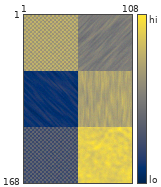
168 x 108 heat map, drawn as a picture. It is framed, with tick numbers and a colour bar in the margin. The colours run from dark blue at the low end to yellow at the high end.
The table splits into 3 rows of 2 panels. Panel 1,1: high, checkered. Panel 1,2: middling, slanting up to the right, faint in contrast. Panel 2,1: very low, slanting down to the right, faint in contrast. Panel 2,2: high, streaked downward, faint in contrast. Panel 3,1: low, checkered. Panel 3,2: very high, blotchy, faint in contrast.
